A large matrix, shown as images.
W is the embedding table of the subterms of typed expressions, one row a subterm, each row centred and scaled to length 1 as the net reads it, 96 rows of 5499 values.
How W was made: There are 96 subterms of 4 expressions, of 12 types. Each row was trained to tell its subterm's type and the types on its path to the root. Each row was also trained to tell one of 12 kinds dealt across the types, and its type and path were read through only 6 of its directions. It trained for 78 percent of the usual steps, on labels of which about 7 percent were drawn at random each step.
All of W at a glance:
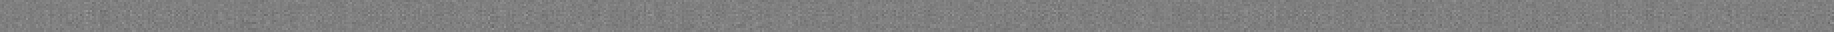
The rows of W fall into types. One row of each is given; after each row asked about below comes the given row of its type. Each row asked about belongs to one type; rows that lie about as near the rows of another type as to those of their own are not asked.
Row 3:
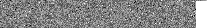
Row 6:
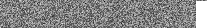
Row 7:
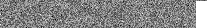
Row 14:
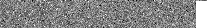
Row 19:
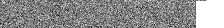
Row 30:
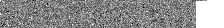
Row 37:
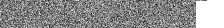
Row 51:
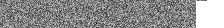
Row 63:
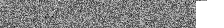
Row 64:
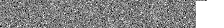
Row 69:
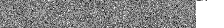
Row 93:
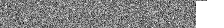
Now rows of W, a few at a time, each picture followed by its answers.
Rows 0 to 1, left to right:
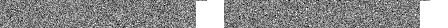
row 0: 93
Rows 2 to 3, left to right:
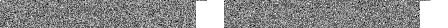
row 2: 30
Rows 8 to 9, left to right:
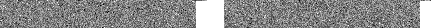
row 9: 63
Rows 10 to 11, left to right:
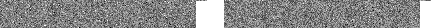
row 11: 51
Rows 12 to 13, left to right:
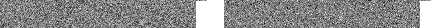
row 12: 63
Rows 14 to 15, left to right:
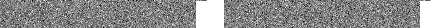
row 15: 51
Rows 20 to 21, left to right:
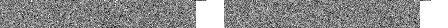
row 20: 6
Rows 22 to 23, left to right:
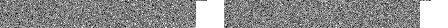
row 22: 51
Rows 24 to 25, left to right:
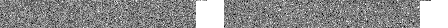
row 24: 64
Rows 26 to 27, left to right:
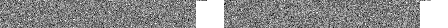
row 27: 3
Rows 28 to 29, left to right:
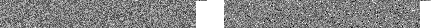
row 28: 37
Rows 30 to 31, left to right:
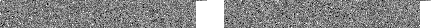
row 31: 69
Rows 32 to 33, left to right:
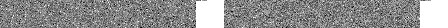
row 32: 69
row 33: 69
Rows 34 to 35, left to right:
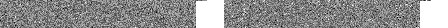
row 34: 63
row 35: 30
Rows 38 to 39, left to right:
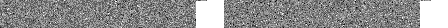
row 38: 64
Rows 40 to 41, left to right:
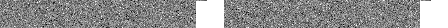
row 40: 37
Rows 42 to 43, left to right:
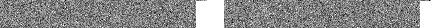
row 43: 69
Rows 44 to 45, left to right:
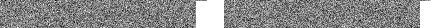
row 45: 69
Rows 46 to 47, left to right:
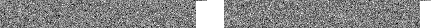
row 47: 3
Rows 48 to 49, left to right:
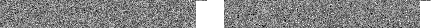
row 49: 6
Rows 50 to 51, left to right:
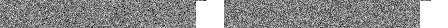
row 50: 30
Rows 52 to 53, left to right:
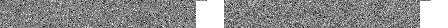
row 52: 93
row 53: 19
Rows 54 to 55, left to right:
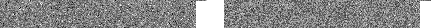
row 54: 30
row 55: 7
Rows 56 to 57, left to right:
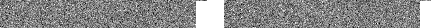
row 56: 37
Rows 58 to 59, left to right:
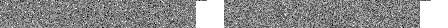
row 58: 37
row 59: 6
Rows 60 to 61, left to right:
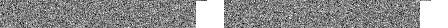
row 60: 37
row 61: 93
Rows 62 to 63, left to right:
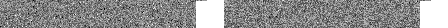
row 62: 30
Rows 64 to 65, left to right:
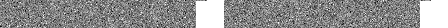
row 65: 69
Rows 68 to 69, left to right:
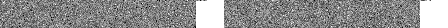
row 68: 19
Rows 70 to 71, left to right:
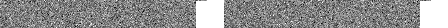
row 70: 63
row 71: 3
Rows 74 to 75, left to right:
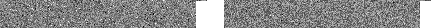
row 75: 14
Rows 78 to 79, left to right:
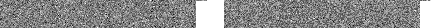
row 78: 3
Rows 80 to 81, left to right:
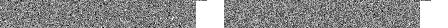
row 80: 37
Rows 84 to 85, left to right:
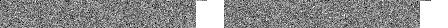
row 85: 14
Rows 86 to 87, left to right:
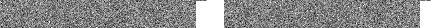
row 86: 6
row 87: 6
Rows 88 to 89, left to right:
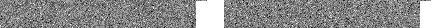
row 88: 3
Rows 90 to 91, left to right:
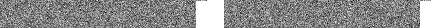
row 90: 3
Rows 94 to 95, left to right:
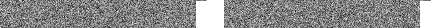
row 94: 6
